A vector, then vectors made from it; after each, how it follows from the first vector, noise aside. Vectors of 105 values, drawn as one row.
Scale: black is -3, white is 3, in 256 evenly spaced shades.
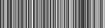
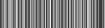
wrapped around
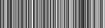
copied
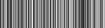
copied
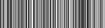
copied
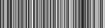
copied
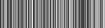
copied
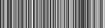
copied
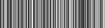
copied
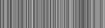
shrunk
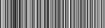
wrapped around
